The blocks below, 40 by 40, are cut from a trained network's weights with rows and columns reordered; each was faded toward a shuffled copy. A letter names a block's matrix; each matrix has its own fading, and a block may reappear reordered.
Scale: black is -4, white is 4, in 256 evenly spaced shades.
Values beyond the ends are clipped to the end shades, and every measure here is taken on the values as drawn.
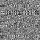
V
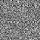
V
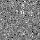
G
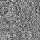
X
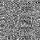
X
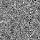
G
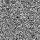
G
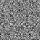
V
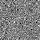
G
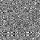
V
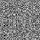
X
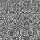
X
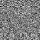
V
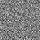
V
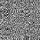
X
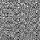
X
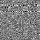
V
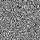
G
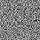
X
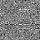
V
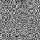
X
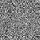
V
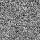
G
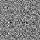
X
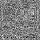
X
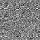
V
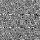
V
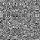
X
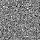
G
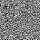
X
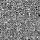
G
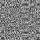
X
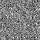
G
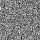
G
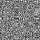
V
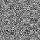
X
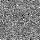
G
